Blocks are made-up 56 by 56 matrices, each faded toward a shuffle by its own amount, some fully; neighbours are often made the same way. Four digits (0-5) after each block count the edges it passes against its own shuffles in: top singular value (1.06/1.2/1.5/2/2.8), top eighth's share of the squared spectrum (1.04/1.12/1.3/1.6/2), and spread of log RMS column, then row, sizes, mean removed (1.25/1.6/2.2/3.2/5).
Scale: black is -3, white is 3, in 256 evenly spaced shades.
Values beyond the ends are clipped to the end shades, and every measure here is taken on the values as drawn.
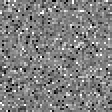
1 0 0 0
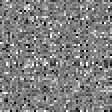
4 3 2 2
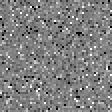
0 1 0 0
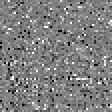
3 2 0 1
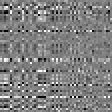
5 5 3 4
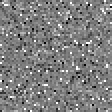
0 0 0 0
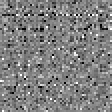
4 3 1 2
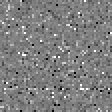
2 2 0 0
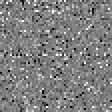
3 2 0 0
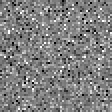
1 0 0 0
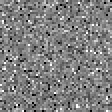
1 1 0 0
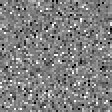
0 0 0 0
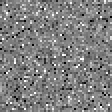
0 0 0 0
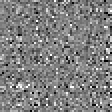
4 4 2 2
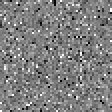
2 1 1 0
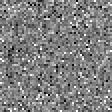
1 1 0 0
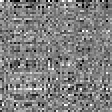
4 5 2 3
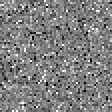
0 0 0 0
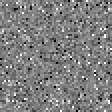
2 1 0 1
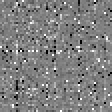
3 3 2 1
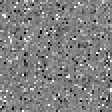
2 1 0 0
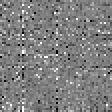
4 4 2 2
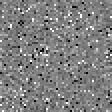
2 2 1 0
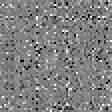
3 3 2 2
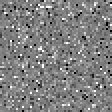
1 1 0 0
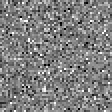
2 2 1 0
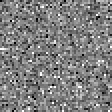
2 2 0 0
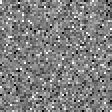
1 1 0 0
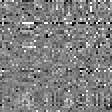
4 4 2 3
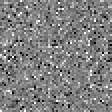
2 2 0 0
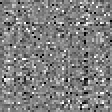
3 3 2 2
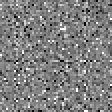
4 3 2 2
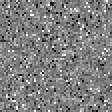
1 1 0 0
